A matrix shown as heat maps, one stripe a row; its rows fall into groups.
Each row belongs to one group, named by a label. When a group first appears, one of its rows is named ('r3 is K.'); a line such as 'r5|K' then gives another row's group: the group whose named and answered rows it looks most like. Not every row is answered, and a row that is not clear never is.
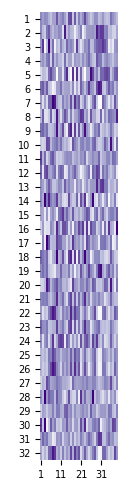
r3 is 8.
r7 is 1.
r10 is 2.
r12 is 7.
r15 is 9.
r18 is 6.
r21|6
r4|8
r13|8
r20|2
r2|8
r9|6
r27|2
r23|6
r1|6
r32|1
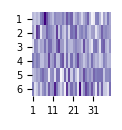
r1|1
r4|6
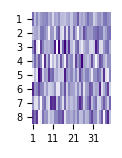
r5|2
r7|9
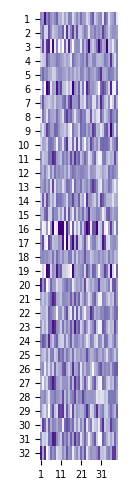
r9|2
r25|9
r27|1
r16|9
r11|1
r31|1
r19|2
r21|1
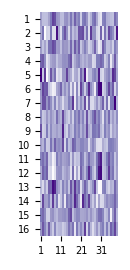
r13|1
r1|1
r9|7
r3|1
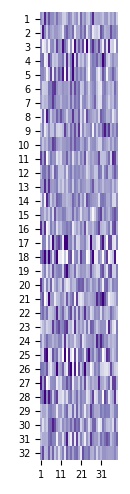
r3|7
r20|7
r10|1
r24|8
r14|2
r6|1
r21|8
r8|2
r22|6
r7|1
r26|6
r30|1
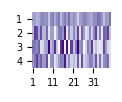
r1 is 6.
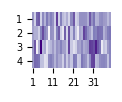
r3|8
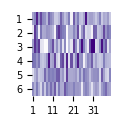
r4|6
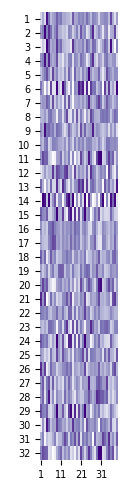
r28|8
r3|2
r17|1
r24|6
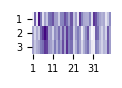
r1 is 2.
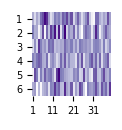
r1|1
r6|9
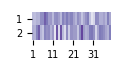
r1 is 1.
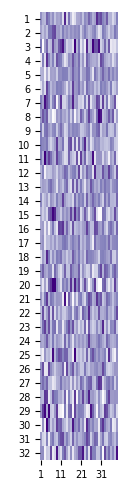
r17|9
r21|8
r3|7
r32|7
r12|9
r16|9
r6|2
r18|2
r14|7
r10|6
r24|8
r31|9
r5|9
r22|8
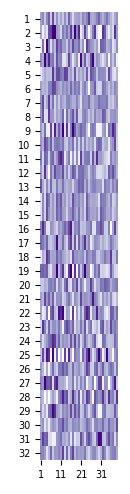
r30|9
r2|1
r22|9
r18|2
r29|1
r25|8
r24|1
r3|2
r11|9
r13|7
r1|8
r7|8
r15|2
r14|2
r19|6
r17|6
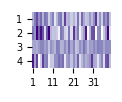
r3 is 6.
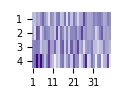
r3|6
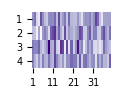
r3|6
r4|7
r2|9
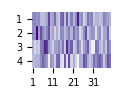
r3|1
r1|6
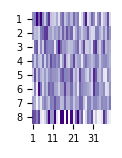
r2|1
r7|9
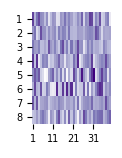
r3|6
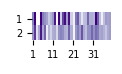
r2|8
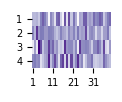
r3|2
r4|6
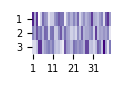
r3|2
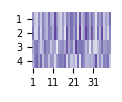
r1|7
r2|7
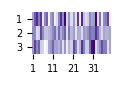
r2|8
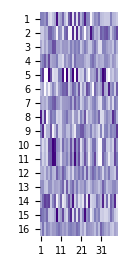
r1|6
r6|9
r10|1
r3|1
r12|7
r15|6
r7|1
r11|1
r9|7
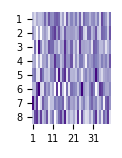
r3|2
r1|7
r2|9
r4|9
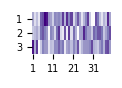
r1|1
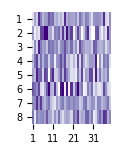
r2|1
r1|2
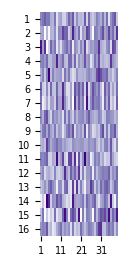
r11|6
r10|2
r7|7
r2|9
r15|9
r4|6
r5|8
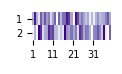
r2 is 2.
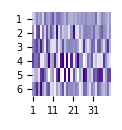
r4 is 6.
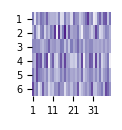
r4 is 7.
